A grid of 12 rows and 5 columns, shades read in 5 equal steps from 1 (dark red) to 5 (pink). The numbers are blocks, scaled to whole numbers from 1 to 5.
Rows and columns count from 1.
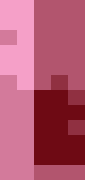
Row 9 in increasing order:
1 1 2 4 4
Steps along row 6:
up down down up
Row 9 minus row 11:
0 0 0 0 1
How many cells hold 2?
3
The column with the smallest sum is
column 4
